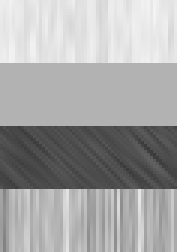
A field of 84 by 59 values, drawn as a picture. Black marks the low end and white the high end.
It is made of 4 by 1 panels. Panel 1,1: very high, streaked downward, faint in contrast. Panel 2,1: high, flat. Panel 3,1: low, slanting down to the right, faint in contrast. Panel 4,1: high, streaked downward.
